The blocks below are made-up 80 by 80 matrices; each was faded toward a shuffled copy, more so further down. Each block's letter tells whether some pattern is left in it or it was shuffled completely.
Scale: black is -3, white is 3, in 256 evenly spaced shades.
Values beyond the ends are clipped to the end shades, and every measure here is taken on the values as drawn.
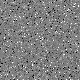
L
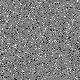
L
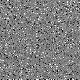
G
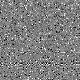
G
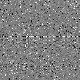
G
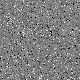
L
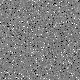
L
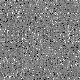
G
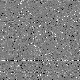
G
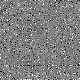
G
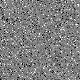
G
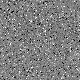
L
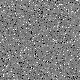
L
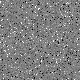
L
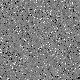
L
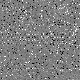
G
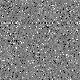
G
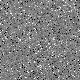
L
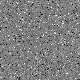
L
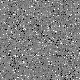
G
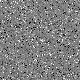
L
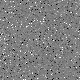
L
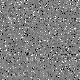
G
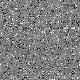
G
